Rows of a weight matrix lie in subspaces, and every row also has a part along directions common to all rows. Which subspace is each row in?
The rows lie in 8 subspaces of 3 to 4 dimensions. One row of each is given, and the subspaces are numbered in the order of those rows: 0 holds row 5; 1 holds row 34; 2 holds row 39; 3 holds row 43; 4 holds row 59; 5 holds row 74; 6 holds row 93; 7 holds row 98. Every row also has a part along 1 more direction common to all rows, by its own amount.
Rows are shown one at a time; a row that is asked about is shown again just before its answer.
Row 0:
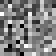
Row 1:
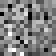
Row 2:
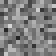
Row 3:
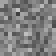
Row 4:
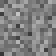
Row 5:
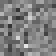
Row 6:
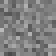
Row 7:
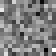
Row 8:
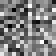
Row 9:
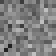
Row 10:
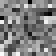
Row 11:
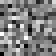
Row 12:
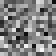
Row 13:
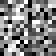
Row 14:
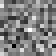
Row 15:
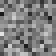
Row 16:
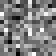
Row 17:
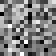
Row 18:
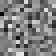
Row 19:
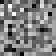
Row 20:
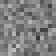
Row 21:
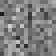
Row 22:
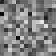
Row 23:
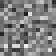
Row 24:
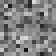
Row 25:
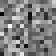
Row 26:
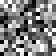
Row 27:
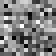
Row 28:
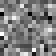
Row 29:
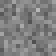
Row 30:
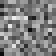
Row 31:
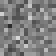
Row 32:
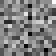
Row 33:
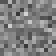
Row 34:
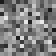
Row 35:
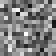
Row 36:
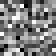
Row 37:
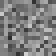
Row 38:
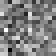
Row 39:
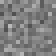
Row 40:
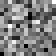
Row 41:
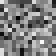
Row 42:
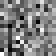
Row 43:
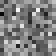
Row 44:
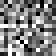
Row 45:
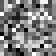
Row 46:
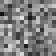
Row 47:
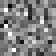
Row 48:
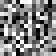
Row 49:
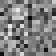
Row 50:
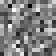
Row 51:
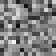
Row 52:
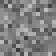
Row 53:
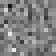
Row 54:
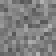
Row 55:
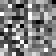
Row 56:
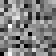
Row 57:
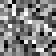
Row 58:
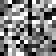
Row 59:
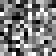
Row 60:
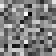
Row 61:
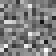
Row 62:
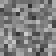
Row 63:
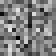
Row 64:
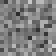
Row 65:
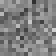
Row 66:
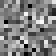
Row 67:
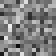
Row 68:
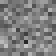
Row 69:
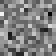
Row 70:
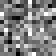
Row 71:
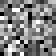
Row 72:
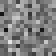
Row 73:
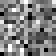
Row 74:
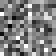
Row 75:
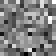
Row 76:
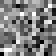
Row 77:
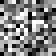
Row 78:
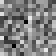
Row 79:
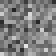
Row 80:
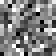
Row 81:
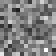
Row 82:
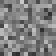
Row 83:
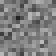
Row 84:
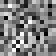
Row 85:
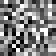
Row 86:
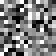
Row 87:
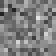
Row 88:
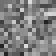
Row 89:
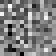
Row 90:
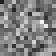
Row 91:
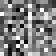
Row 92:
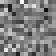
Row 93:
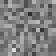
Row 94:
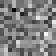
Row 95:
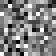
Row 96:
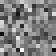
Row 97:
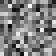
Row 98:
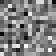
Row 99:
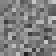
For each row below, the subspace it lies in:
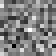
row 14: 7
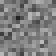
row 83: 3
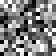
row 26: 1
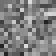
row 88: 4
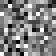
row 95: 1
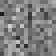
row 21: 3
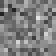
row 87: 0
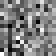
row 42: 5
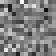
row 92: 2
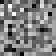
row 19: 2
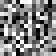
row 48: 6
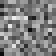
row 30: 7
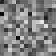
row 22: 1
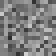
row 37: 5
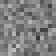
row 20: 6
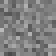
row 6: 0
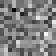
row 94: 0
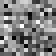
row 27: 1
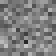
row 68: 7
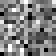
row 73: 6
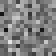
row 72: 4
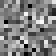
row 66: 5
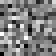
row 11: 7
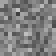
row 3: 0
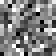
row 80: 1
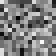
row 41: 3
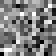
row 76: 0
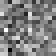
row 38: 4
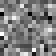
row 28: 5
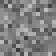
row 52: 1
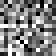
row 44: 5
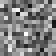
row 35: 0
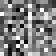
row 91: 3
